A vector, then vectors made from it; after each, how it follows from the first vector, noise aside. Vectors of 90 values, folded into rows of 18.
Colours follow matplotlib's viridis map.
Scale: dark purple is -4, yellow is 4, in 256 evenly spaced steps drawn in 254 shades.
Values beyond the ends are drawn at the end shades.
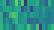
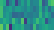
wrapped around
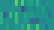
partly zeroed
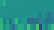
partly zeroed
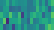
wrapped around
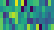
scaled up
